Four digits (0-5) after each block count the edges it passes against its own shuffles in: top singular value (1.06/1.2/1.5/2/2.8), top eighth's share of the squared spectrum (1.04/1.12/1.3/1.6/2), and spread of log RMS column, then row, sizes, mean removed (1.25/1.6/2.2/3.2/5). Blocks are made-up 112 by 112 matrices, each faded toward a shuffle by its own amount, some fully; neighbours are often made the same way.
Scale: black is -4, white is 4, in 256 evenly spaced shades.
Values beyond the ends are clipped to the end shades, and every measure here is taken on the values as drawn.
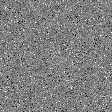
0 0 0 0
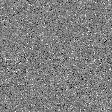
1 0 0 1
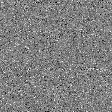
1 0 0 2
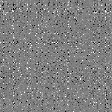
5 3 2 2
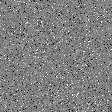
0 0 0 0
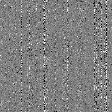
3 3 4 0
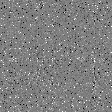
3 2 1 1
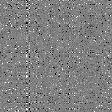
4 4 2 2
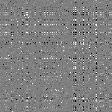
5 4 3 3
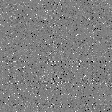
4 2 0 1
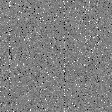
2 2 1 0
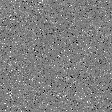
1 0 0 0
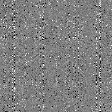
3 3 3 2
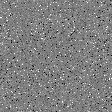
0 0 0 0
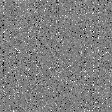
2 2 2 1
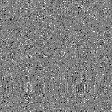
4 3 2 2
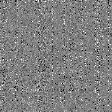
2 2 3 2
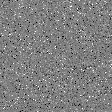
0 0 0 0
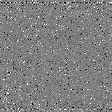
4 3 1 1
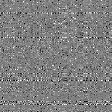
5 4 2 3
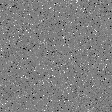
0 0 0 0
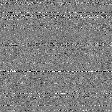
3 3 0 4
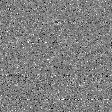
2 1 0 2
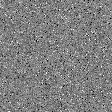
1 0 0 0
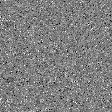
3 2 0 0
